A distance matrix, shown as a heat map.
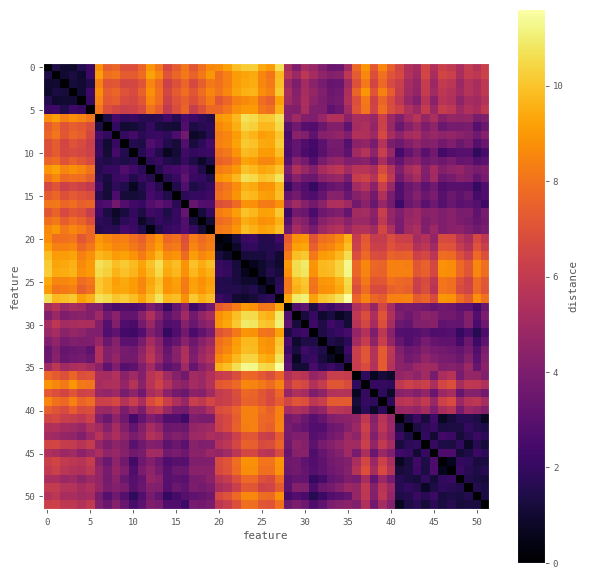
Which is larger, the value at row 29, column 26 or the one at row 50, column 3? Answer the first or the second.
the first
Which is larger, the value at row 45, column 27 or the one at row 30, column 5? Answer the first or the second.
the first
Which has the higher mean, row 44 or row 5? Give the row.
5
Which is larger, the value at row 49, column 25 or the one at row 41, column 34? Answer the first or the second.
the first
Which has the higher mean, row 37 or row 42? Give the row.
37
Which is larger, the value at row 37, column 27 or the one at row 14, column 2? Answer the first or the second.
the first
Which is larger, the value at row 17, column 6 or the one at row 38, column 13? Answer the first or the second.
the second
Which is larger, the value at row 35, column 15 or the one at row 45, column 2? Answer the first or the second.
the second
